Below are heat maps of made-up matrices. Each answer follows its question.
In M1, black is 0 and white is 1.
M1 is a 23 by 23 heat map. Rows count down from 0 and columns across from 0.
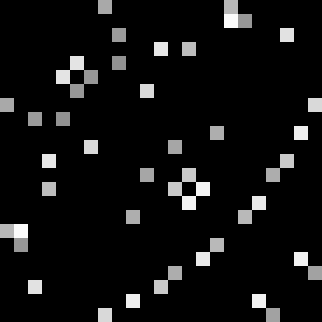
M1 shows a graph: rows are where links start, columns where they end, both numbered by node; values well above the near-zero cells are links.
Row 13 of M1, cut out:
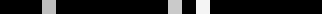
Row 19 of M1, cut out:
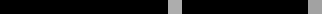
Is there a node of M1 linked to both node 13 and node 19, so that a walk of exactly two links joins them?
yes
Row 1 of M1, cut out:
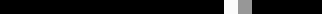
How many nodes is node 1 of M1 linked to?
2
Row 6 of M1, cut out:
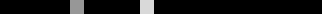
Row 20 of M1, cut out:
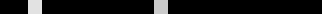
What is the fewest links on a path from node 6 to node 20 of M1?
5
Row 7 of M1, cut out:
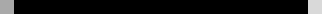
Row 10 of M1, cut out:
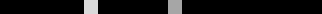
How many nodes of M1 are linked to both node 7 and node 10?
0
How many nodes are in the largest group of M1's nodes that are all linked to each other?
2
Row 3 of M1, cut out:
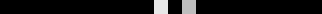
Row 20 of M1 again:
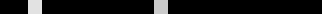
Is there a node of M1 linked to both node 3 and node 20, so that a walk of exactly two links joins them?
yes
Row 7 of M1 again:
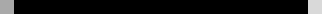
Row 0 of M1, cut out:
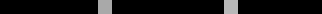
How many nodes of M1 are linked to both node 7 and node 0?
0
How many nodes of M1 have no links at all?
0
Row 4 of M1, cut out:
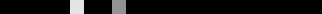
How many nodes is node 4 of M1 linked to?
2
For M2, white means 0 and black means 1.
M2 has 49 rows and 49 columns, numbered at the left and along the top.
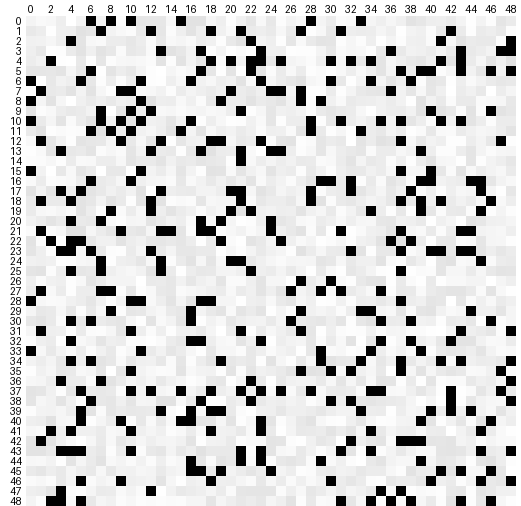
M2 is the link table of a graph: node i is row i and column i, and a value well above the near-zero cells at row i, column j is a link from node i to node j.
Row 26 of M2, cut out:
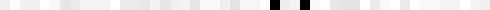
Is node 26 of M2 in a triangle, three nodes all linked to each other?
no
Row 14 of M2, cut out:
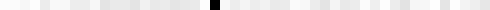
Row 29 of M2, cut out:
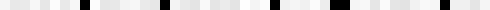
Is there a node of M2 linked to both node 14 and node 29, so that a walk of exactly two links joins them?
no
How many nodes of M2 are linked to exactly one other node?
1
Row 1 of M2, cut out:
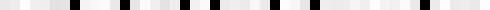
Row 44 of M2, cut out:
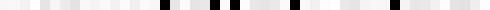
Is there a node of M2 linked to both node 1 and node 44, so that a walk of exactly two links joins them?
yes
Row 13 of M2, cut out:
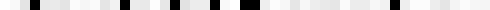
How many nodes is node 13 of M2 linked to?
7
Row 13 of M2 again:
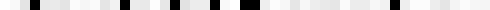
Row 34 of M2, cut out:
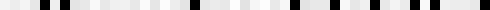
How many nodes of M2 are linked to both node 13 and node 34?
0
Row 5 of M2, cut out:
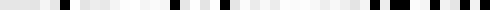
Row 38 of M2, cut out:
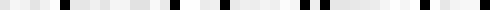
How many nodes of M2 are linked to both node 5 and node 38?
4
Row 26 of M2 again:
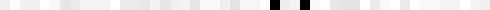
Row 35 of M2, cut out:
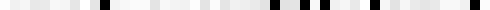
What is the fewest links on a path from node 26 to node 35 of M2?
2
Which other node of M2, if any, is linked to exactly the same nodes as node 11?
node 0
